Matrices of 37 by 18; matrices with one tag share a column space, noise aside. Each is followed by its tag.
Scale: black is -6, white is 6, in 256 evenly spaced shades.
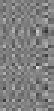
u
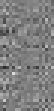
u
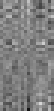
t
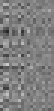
u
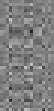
u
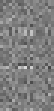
u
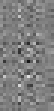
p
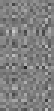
u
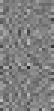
u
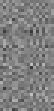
u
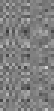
u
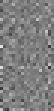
u
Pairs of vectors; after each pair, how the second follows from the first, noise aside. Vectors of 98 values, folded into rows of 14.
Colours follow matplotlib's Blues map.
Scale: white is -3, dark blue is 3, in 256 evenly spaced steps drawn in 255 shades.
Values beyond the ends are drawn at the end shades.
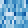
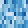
copied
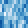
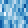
copied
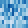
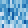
wrapped around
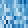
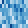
wrapped around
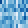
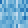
shrunk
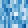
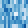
copied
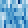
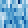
copied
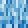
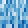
copied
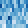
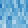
shrunk
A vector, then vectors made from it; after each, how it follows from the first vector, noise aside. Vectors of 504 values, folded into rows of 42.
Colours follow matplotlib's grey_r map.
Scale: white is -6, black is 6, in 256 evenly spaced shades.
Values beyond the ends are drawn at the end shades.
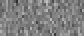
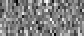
scaled up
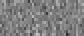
reversed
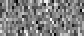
scaled up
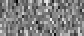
scaled up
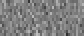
reversed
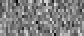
scaled up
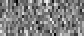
scaled up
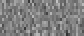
reversed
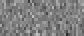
reversed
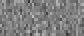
reversed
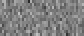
reversed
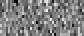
scaled up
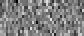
scaled up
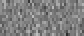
reversed
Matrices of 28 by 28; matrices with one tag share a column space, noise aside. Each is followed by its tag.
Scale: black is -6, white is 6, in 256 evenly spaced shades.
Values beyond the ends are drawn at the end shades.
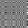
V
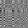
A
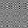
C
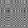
A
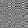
C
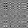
C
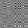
C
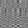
A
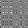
V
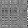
A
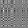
A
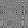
V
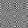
C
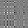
V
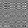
C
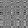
V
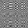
C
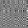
A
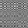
C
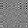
C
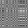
A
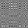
C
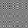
C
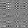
C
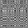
A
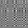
A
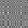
V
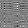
C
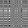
A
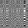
A
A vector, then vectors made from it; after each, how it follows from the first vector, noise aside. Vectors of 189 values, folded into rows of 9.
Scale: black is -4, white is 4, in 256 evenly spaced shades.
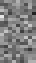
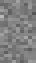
shrunk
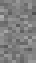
shrunk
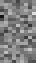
negated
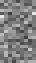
sign-scrambled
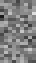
negated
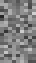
negated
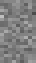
shrunk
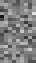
negated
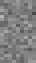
shrunk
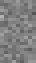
shrunk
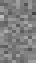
shrunk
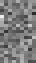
sign-scrambled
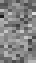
sign-scrambled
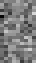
sign-scrambled
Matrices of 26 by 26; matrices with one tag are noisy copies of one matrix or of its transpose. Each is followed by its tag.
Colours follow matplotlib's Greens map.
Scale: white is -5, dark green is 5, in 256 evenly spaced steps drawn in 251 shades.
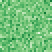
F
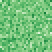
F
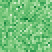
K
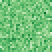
F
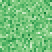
F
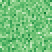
F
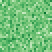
F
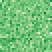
F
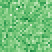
K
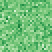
K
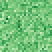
K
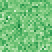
K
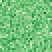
F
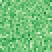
F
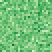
F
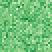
K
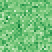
K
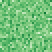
F
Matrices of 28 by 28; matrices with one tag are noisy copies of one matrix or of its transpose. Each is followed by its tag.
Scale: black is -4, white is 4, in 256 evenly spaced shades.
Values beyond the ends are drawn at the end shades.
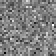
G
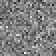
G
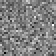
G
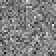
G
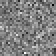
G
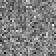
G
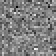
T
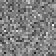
G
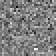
T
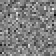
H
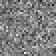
G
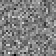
H
